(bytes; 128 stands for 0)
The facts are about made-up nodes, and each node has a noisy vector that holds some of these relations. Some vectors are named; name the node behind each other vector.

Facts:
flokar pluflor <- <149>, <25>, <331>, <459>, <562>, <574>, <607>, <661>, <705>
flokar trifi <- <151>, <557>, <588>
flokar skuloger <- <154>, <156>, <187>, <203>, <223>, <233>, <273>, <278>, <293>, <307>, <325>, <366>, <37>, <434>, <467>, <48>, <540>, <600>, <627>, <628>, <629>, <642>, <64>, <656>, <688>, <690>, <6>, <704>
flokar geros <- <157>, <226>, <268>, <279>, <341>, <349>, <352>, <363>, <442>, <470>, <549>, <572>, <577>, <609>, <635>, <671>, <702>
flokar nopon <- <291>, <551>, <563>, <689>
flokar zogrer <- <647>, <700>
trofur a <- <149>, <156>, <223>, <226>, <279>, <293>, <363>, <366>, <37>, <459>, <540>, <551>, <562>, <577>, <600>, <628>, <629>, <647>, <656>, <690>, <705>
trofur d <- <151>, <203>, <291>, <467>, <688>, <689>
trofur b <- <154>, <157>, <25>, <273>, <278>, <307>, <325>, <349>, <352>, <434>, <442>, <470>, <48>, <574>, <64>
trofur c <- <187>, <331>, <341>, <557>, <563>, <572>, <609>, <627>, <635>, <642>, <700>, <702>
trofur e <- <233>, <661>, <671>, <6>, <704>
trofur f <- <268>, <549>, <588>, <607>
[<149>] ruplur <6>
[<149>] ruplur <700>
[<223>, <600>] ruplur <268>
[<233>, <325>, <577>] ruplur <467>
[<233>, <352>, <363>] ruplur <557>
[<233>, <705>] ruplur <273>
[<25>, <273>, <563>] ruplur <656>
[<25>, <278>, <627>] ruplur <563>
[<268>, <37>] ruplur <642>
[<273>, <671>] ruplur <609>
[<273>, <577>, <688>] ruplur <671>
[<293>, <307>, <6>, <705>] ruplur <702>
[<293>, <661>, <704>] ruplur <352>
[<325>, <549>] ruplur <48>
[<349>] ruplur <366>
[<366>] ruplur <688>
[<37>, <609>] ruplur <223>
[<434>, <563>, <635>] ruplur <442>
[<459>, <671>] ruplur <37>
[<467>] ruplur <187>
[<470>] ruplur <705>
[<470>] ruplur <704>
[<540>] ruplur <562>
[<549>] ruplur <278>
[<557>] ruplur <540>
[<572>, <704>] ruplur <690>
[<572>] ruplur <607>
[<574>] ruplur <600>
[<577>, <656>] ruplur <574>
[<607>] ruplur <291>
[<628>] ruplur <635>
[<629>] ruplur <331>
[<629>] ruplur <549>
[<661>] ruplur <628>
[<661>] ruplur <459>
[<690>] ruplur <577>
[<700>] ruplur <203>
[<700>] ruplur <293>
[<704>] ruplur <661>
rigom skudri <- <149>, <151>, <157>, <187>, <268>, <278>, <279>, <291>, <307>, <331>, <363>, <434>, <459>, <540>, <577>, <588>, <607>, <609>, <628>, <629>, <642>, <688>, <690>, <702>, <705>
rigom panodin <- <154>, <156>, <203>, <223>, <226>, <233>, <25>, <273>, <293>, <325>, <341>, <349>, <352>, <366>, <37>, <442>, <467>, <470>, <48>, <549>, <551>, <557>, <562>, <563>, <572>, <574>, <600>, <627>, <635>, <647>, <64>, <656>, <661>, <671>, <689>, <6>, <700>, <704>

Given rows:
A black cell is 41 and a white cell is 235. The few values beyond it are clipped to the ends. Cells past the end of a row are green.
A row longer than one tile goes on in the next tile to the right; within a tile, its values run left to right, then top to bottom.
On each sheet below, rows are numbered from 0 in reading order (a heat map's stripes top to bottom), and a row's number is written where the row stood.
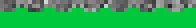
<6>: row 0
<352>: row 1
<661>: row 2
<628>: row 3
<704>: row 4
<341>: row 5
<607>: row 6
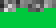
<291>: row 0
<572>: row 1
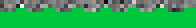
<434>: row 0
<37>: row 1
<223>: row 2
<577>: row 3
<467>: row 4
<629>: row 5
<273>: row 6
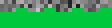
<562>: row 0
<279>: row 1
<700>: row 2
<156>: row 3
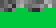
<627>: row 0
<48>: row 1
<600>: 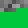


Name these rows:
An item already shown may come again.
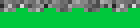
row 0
<331>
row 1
<540>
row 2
<156>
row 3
<293>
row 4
<331>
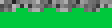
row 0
<647>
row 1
<705>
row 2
<705>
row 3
<661>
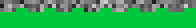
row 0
<609>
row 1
<551>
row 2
<307>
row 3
<557>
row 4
<459>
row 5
<647>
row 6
<671>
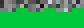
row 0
<642>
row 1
<203>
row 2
<363>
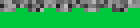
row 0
<607>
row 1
<563>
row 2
<702>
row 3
<149>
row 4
<25>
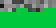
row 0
<268>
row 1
<574>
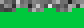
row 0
<470>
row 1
<331>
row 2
<647>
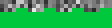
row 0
<557>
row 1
<291>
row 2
<689>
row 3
<574>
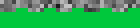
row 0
<226>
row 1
<690>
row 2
<588>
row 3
<349>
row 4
<690>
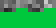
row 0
<273>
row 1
<442>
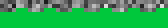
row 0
<635>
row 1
<688>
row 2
<549>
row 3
<187>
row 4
<363>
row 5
<157>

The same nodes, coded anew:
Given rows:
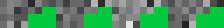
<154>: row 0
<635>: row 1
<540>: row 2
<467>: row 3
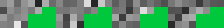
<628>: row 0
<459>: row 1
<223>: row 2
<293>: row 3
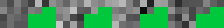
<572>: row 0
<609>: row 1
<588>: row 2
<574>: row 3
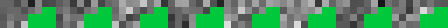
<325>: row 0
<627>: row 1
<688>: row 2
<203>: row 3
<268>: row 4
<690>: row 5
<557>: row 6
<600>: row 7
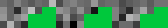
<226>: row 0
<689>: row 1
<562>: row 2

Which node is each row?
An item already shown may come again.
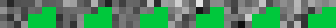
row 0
<574>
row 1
<203>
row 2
<635>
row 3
<151>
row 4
<671>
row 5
<702>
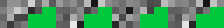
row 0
<291>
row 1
<149>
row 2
<647>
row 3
<149>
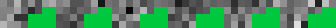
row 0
<157>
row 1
<557>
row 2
<156>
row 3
<25>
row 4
<549>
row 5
<705>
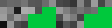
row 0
<551>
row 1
<563>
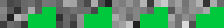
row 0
<562>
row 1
<203>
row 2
<279>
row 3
<690>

